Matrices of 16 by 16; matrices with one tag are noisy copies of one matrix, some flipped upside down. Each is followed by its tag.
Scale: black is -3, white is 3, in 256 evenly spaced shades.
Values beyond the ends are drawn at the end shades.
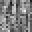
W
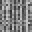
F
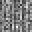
F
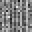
F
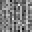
F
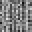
F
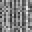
F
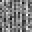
F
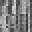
W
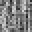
W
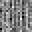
F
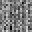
F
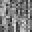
W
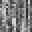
W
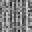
F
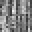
W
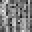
W
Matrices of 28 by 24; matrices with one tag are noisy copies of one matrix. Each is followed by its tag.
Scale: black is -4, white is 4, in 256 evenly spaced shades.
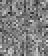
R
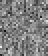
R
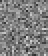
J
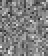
R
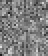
R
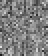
R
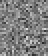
J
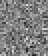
J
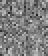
R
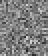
J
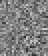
J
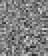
J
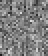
R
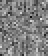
R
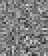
J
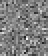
J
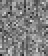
R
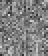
R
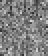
R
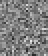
J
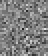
J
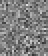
J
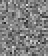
J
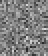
J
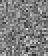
J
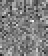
R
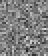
J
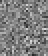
J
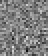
J
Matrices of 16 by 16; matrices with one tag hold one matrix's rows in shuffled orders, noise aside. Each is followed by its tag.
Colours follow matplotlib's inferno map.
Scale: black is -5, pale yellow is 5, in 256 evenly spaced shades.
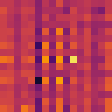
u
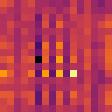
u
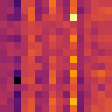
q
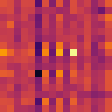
u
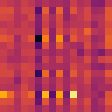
u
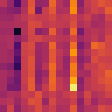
q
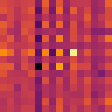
u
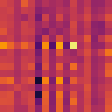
u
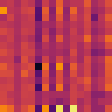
u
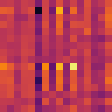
u
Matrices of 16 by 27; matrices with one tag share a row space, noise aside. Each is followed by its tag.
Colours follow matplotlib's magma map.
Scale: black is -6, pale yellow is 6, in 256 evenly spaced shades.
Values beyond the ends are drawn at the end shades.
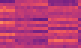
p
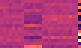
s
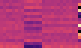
s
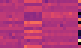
s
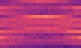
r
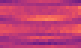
r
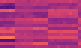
p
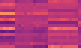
p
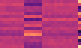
s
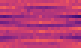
r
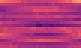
r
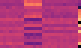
s
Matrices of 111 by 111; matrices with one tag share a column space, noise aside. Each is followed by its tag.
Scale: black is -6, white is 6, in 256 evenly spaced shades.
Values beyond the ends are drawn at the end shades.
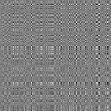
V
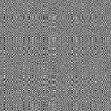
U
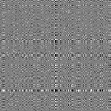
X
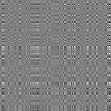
V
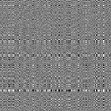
X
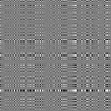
X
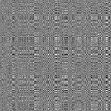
U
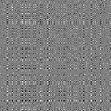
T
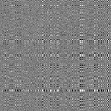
X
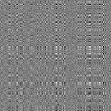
V
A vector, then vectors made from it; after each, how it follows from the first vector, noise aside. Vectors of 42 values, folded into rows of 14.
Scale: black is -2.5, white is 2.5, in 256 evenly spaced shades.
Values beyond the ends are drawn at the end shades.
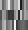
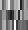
copied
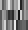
copied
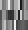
copied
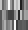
copied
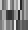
copied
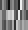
negated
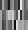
negated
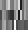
copied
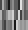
negated
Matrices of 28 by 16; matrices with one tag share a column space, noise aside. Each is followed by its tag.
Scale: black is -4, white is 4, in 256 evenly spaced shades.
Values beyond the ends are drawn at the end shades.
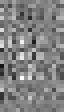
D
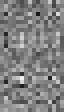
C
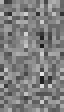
C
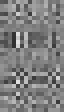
C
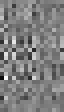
D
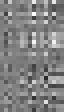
C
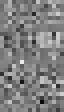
C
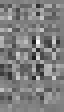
D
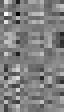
C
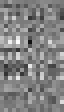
D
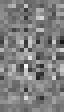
D
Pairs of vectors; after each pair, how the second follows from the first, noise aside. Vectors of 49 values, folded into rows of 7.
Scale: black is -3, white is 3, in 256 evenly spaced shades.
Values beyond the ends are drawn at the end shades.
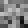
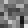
sign-scrambled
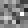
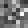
sign-scrambled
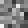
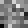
sign-scrambled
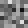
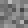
shrunk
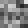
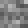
shrunk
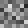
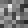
sign-scrambled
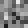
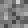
shrunk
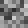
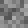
shrunk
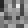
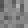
shrunk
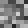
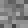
shrunk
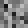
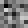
sign-scrambled
